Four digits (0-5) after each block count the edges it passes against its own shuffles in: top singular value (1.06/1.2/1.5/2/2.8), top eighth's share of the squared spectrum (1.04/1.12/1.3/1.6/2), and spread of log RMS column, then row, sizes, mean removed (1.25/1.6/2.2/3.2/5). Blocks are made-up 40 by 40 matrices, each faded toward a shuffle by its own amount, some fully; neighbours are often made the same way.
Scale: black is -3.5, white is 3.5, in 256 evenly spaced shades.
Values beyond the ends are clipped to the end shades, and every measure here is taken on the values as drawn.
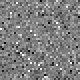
0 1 0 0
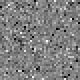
0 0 0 0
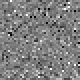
0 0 0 0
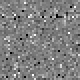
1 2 0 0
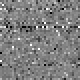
2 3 0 2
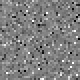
0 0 0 0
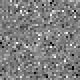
0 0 0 1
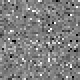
1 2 0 0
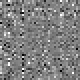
3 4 3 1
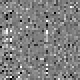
3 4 2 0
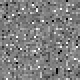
1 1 0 0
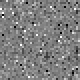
1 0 0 0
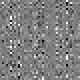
3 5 3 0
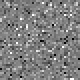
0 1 0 0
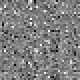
2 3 2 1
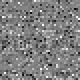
2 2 0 1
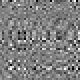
4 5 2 3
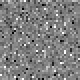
0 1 0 0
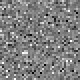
1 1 0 0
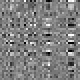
4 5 3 3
